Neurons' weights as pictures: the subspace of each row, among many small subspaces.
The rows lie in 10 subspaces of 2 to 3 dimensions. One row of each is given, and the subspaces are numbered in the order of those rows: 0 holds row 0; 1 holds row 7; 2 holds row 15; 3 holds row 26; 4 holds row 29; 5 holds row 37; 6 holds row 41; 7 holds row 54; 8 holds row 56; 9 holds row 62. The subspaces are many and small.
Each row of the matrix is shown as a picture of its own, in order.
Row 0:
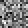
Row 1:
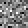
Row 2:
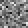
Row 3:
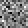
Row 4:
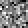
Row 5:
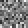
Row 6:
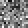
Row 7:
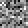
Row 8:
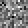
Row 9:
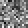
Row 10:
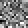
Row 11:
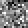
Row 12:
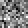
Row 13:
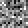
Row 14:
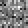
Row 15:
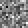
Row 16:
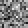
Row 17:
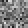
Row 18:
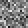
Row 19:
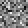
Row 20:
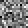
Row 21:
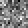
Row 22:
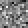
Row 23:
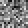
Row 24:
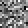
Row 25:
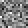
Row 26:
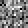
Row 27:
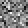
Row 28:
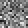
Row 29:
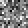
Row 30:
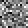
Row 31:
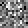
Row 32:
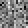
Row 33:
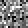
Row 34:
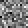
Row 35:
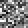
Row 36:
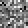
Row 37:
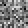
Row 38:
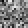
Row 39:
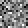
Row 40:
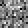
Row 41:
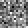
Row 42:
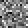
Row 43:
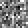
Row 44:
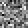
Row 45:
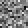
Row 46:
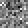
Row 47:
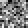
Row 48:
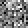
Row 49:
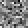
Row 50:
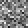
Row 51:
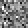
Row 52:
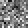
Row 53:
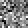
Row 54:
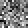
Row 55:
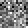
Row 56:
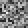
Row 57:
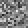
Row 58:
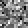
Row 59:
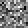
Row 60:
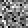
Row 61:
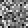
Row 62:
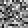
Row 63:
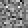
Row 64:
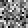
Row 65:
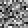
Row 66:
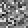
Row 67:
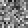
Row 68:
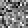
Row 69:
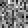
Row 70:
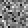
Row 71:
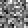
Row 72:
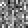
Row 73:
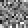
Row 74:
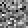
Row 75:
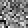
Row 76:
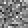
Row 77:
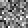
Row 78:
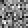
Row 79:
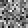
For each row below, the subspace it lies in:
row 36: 5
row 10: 7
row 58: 4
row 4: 2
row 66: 8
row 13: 1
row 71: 8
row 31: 3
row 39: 2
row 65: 9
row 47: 8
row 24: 9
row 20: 0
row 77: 4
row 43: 2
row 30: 0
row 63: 6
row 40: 3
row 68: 6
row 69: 6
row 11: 2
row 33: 6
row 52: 5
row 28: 7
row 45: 9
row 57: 8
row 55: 6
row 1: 9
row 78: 0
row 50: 5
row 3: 3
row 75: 7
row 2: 2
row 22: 2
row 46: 3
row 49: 9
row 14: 1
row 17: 7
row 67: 5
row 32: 6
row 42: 0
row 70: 3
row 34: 0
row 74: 8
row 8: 6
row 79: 4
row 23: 5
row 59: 1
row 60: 3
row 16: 9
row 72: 6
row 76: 9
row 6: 7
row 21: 4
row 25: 0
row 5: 7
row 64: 4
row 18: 4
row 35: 8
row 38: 7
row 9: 5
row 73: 7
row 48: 2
